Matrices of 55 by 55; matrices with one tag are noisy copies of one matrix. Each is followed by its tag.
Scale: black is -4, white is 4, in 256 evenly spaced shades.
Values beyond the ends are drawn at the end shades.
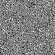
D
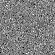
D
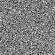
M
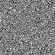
M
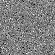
D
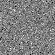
M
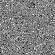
D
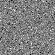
M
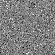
D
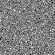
M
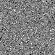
M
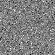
M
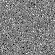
D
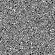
M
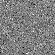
D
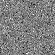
D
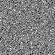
M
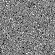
D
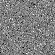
D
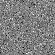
D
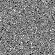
M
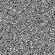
M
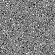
D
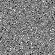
M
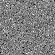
D
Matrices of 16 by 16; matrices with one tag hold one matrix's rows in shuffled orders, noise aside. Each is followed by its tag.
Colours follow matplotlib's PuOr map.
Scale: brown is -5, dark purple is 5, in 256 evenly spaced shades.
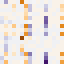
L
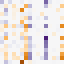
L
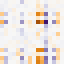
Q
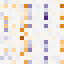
L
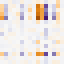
Q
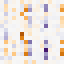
L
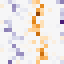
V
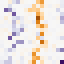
V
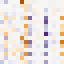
L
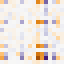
Q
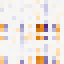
Q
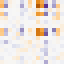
Q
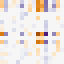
Q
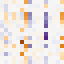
L
